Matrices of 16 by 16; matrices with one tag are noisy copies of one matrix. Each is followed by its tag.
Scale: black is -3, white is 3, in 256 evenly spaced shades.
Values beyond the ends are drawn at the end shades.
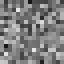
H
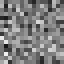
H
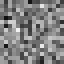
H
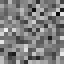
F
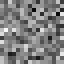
F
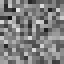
H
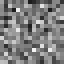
H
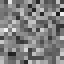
F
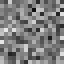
F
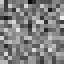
H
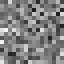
F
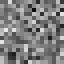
F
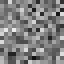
F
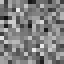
H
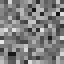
F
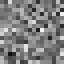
F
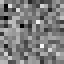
H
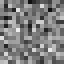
H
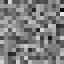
F
